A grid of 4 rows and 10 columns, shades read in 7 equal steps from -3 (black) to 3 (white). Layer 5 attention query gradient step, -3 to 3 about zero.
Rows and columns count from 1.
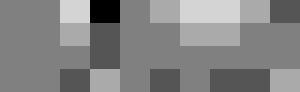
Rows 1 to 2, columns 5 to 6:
0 1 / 0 0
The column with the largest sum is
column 7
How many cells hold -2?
0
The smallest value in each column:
0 0 -1 -3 0 -1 0 -1 -1 -1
